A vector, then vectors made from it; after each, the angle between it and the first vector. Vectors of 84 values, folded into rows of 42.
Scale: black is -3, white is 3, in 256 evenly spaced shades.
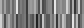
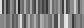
orthogonal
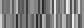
nearly parallel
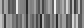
nearly parallel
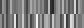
orthogonal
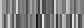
nearly parallel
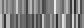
nearly parallel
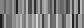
nearly opposite
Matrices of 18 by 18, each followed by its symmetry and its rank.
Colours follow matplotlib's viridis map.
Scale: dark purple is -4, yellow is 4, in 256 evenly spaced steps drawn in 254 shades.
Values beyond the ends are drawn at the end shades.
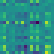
neither, rank two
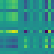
neither, rank one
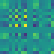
symmetric, rank two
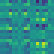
neither, rank two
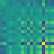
symmetric, rank two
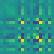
symmetric, rank two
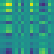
neither, rank one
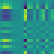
neither, rank one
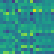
neither, rank three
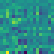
neither, rank three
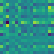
neither, rank two
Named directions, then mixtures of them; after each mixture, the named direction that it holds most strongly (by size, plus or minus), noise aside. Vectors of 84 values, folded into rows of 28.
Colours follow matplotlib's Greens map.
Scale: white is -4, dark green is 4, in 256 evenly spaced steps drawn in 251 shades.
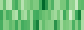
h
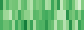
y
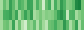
y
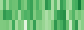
y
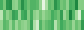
h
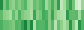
y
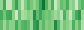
h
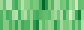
h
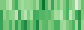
h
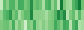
y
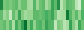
y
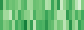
y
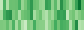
y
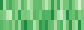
y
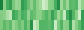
h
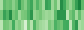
y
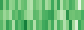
y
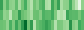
y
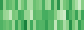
y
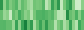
y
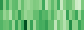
y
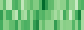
h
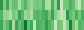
y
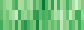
h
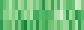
y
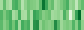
h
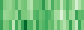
y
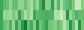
y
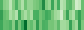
y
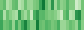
h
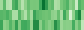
h
